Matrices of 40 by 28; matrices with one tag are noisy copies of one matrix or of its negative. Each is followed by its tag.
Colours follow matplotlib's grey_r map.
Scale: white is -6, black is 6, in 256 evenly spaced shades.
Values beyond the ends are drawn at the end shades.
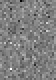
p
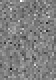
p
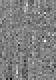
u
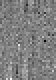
u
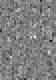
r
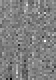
u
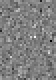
r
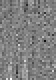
u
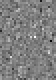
r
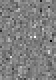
r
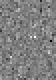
r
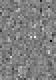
r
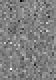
p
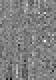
u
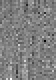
u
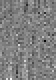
u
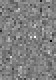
r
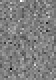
p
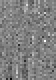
u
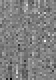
u
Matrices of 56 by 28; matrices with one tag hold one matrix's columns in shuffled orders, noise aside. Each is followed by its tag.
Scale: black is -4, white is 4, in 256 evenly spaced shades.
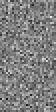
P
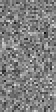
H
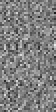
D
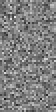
P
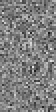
H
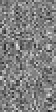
D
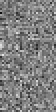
D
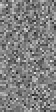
P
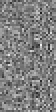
D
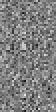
D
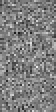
H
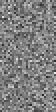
P
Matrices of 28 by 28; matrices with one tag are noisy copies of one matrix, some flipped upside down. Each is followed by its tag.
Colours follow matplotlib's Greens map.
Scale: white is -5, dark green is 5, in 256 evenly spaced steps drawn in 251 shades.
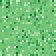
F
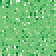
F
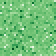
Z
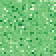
Z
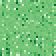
F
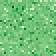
Z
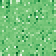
F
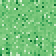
F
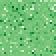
Z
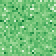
Z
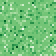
Z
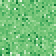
F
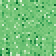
F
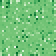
F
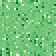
F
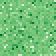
Z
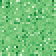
F
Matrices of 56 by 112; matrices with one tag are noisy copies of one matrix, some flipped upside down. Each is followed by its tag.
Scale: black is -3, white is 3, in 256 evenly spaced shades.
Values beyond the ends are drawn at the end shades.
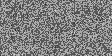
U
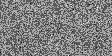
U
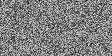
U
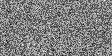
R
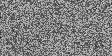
U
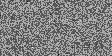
U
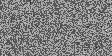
U
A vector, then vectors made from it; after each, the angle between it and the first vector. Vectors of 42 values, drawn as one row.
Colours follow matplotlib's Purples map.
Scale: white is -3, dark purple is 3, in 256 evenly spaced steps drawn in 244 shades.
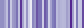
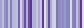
nearly opposite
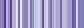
partly opposed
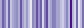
nearly parallel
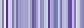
orthogonal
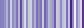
nearly parallel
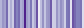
partly opposed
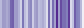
partly opposed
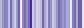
nearly opposite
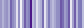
nearly opposite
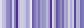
orthogonal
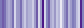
orthogonal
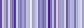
orthogonal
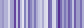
partly opposed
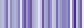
nearly opposite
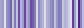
partly opposed
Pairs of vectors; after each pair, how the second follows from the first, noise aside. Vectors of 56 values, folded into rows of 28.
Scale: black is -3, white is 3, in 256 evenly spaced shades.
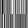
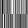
copied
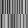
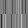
partly zeroed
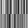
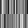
wrapped around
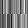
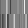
partly zeroed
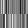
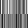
wrapped around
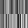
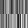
copied
